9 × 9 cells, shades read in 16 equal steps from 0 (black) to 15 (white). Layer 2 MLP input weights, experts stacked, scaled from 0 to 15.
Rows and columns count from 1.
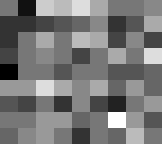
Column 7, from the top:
7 3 4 10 5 6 2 15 6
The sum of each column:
44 53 79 64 66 70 58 68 68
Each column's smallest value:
0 1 4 3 3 4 2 5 4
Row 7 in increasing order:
2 3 4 4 5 7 7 8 9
